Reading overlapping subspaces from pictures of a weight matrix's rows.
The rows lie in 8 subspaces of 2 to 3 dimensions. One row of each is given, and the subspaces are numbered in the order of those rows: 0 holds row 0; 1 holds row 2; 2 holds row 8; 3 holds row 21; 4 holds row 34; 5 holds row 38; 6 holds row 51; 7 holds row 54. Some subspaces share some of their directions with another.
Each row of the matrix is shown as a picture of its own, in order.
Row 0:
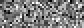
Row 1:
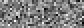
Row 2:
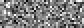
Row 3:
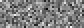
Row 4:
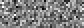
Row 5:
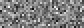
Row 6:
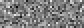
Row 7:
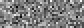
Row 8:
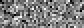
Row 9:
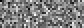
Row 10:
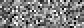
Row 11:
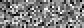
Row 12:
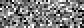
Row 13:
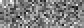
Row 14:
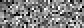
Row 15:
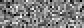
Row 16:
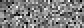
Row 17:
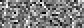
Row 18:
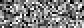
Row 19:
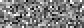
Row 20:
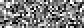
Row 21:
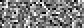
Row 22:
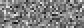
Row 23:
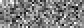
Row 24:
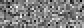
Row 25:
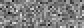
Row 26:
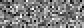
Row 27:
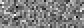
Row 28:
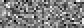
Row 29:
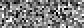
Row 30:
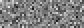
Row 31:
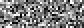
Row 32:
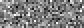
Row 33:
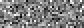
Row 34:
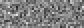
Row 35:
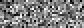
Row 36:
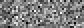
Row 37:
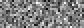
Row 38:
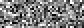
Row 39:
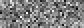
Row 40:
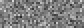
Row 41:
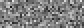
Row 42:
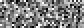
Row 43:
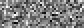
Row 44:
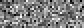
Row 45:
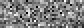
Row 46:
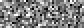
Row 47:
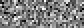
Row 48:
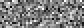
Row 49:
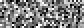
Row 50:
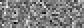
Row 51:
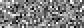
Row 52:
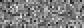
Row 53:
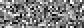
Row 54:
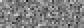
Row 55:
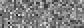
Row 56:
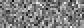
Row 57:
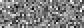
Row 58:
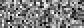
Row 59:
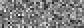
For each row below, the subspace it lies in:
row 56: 0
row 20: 1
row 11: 0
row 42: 7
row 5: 6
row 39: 6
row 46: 7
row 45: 6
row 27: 2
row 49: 7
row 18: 0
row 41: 2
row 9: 3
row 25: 5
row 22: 3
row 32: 5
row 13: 6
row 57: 6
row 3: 0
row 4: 2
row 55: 4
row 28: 1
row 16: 5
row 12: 5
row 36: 4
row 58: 4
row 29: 4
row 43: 3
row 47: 2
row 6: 1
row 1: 1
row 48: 2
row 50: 3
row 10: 4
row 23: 6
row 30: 6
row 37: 0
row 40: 4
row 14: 5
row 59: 4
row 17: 3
